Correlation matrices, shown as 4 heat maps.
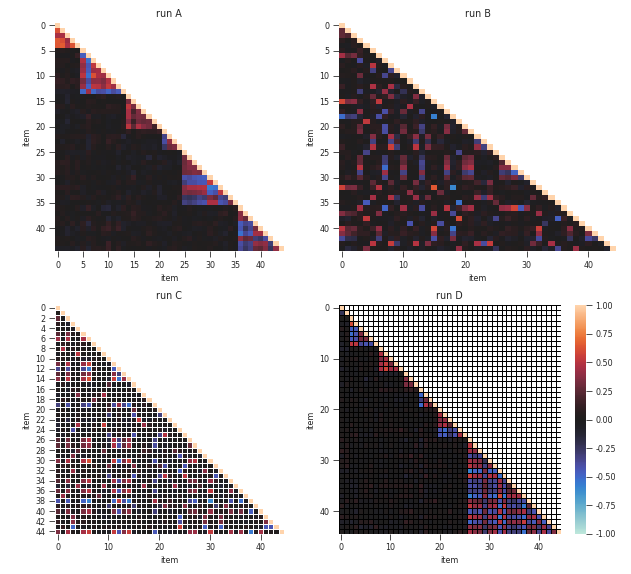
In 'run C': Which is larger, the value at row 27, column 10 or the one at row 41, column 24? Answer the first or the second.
the first
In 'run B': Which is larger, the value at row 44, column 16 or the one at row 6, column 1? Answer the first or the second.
the second
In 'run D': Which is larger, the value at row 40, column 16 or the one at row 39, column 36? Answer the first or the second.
the first
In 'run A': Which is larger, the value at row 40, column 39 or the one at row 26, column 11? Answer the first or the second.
the first
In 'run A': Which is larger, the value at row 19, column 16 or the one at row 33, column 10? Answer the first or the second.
the first
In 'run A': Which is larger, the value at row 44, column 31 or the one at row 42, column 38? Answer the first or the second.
the second
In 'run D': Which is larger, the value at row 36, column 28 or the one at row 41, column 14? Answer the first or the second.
the second
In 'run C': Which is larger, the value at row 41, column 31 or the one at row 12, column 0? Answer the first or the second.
the first
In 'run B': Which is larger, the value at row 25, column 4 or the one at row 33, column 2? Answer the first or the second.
the second
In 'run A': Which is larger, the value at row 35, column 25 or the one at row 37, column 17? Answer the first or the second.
the second
